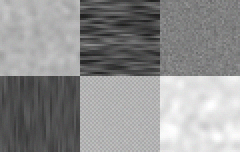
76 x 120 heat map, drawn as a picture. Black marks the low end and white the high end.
It is made of 2 by 3 panels. Panel 1,1: high, blotchy, faint in contrast. Panel 1,2: low, streaked across. Panel 1,3: middling, fine-grained, faint in contrast. Panel 2,1: low, streaked downward, faint in contrast. Panel 2,2: high, checkered, faint in contrast. Panel 2,3: very high, blotchy, faint in contrast.
